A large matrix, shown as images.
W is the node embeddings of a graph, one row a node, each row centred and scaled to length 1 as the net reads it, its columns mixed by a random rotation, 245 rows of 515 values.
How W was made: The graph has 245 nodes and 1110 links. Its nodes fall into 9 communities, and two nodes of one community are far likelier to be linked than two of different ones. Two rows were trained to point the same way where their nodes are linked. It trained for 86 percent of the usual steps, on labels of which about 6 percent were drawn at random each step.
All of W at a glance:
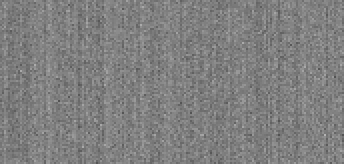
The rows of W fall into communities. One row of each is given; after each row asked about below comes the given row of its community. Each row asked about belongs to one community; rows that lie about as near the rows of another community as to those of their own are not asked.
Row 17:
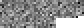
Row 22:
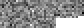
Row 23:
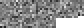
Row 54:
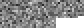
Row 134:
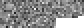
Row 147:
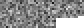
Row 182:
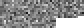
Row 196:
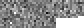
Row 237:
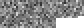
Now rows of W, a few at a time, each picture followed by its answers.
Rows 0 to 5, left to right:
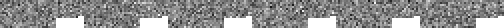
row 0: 17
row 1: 23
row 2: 237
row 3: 54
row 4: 22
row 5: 147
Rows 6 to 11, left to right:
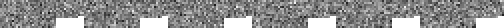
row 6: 237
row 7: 23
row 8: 147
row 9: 147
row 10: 23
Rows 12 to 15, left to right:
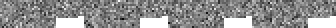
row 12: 237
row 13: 54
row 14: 17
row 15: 134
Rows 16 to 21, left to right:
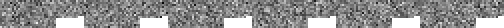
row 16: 134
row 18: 237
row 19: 196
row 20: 182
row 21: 182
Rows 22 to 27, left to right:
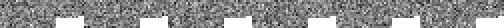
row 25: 134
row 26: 17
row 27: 17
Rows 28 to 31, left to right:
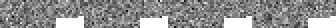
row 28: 134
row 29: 17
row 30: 134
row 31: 134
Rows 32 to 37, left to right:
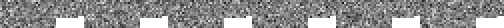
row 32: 147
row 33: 182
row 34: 134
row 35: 17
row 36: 23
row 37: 54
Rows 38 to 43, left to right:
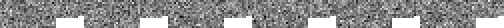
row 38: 147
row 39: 134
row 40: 23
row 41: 182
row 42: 147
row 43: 23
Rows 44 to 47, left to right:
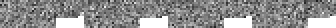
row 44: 237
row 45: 134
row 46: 17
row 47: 22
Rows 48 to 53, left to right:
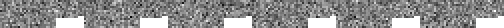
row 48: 182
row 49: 54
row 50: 196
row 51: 134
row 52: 22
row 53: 134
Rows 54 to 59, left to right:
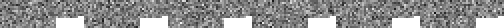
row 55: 134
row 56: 134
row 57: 147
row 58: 196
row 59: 134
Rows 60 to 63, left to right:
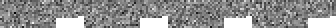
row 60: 134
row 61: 17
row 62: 237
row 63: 134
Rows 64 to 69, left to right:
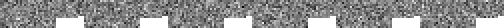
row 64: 147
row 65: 22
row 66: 17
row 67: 196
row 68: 237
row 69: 182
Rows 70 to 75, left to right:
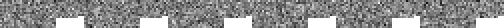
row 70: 182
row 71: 22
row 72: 147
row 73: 22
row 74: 147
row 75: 23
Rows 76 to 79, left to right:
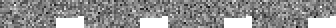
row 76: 196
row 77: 134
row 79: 23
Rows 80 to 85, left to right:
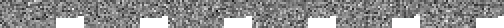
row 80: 54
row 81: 17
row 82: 54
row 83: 22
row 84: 237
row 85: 196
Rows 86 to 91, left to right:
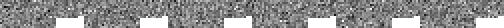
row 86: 54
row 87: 237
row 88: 147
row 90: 134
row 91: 23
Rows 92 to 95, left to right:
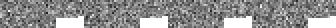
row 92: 147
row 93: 237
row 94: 196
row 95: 196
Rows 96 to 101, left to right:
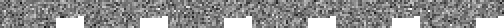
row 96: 23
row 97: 237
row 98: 23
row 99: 196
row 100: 182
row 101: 147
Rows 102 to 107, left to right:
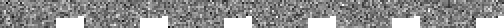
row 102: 23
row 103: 23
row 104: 23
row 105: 54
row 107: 17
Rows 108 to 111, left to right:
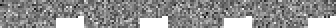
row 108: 17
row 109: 134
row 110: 196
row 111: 182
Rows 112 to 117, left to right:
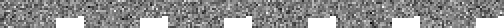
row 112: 237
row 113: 54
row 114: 22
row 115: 22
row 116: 182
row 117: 54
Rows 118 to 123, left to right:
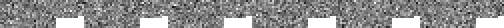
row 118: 17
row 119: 54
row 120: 54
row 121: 182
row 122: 22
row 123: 22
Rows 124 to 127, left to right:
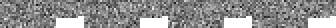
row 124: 54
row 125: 22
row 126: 22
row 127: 23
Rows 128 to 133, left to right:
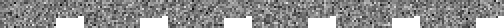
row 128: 196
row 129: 237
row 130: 17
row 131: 196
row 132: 147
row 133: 17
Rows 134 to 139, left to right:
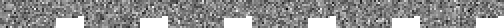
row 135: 23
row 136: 17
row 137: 22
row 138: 134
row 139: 54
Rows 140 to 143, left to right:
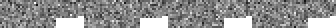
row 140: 54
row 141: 182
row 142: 147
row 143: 22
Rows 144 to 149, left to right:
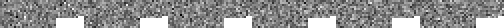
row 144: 237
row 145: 237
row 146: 17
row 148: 17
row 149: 237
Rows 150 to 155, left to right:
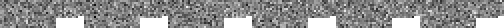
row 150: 196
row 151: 54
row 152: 23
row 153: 134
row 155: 147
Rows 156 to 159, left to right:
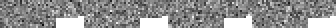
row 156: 147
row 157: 182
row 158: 237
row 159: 237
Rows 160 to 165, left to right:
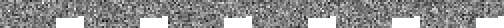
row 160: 147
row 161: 147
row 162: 23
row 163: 17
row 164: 147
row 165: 196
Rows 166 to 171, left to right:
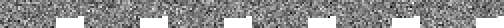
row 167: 17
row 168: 17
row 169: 17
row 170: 182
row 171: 54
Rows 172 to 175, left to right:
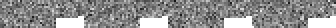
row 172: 147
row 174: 237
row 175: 17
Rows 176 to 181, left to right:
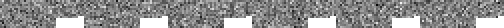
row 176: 182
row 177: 23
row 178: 147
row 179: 237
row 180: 196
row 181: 17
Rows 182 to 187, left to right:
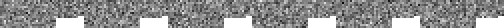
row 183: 17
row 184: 237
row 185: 147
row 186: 22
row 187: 134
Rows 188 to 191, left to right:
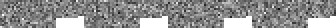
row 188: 134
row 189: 22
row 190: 23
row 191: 134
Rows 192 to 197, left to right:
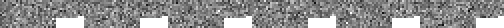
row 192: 147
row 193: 196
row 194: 134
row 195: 237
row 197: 54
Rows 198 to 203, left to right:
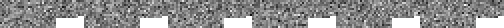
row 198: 54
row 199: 196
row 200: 134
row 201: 17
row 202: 17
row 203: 17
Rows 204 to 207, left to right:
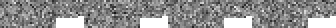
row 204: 22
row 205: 237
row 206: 17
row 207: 147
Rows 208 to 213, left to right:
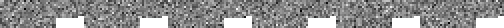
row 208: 134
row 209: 17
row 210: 17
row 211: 54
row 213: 134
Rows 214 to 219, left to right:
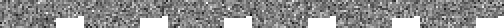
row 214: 23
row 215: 147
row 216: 22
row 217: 22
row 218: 23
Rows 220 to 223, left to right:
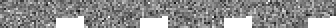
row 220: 147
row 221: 237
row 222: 23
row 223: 22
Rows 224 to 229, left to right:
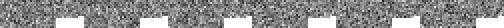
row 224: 134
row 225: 196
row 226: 134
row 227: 23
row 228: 182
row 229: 237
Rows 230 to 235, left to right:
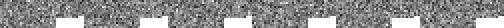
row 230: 147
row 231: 23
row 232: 17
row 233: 54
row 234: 23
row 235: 134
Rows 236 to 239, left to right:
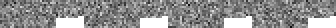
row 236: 196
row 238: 22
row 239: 182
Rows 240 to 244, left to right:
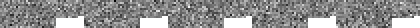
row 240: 237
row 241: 134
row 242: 237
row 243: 237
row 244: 237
